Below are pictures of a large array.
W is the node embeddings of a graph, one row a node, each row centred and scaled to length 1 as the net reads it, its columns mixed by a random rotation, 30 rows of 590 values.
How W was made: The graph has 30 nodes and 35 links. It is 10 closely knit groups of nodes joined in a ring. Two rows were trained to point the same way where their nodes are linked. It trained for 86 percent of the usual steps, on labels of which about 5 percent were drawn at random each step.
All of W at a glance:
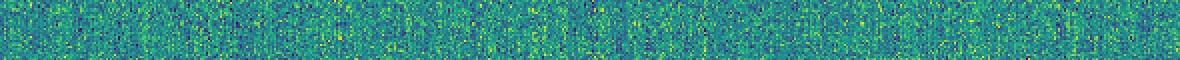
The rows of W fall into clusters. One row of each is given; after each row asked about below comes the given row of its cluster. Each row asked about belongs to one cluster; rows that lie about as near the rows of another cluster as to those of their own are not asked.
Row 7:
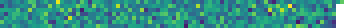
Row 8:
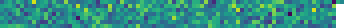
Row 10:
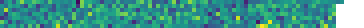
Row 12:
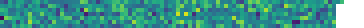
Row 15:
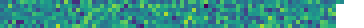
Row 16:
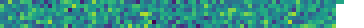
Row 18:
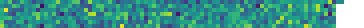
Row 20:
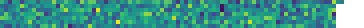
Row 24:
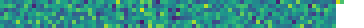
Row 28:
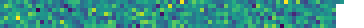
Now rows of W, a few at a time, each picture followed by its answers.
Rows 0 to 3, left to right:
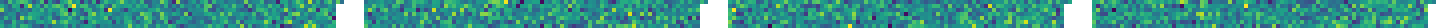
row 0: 16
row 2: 18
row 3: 18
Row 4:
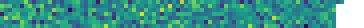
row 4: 28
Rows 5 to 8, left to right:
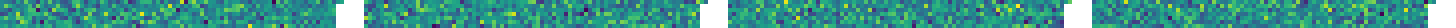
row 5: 28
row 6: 20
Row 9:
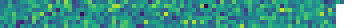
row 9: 15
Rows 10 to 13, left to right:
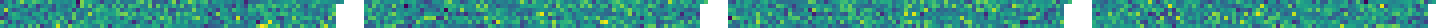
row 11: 12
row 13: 7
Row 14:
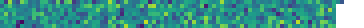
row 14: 15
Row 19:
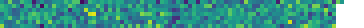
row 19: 16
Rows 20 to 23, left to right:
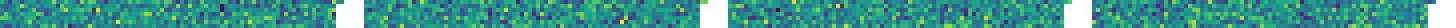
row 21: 24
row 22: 24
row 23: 10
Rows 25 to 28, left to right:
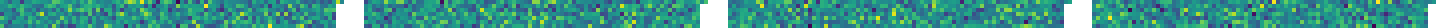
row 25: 20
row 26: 10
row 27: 7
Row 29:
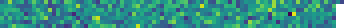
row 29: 8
